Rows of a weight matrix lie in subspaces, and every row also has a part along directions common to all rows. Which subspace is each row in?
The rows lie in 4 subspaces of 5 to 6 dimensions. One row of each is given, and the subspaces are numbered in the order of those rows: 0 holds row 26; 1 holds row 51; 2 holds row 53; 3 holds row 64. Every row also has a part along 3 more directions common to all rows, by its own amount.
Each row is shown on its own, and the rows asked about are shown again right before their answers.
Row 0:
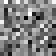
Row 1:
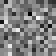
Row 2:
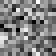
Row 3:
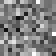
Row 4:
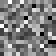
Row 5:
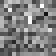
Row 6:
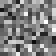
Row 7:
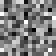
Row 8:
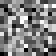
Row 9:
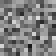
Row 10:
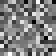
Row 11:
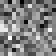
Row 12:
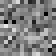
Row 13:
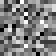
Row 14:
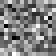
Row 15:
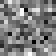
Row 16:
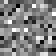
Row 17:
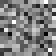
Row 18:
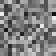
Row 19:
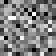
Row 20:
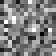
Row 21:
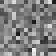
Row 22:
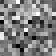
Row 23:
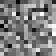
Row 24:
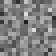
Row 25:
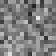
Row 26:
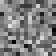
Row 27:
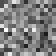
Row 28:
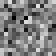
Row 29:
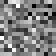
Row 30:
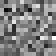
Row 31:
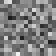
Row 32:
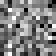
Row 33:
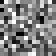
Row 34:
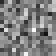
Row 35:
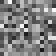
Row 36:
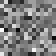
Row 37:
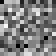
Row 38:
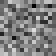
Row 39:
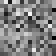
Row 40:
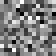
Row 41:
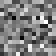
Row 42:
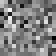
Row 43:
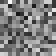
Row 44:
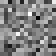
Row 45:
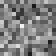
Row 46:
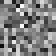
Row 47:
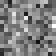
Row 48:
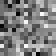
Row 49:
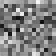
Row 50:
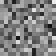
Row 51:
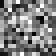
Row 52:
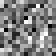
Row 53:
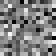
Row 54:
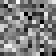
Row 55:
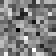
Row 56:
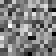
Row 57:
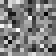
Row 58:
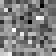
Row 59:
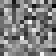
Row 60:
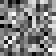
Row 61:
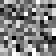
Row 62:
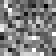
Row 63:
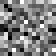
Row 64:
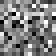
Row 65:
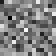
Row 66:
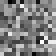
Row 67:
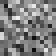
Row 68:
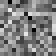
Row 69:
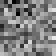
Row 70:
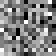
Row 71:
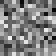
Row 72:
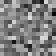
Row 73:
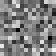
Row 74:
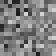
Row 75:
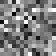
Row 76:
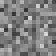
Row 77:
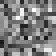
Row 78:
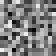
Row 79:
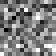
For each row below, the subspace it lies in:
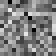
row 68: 2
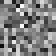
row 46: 0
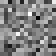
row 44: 1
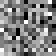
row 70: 2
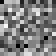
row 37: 3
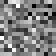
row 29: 0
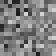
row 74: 1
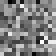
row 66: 3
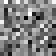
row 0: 1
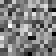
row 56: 3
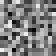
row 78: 2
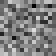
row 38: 0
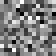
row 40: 0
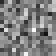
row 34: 2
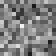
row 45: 3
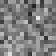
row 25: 1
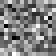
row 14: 0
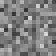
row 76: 2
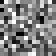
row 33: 1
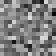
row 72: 0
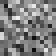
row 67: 3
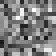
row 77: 3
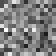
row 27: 2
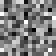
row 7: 2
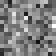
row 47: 2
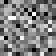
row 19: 0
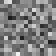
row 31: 0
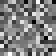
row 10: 1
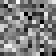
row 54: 1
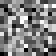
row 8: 1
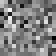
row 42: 0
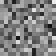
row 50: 1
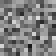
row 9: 0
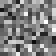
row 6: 0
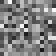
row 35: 0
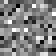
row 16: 0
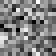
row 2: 3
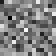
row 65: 0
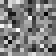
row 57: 2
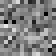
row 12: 2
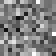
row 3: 3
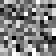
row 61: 0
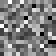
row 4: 0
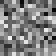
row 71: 3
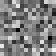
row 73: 0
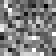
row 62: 3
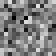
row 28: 2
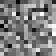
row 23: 1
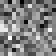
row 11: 3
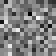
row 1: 1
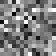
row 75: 3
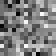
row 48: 1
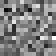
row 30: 0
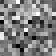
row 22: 3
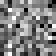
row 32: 2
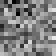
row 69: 1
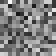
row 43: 1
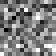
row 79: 1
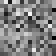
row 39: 1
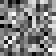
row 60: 2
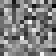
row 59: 0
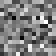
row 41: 0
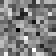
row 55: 3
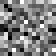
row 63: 3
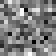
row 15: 3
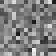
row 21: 1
